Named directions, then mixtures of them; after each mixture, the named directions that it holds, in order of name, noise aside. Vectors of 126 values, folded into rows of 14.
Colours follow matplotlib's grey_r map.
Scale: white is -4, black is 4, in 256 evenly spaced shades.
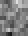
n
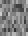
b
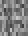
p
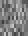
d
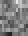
n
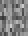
p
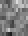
n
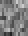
d, n, p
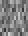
b, d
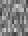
b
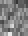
d, n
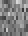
b, d, n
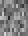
d, n, p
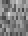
b, d, n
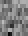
d, n, p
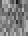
b, d, n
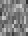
b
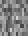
p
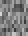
b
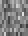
d, n, p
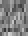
b, d, n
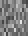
d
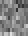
n, p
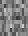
p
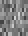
b, d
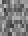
b, n, p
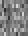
d, p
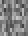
p
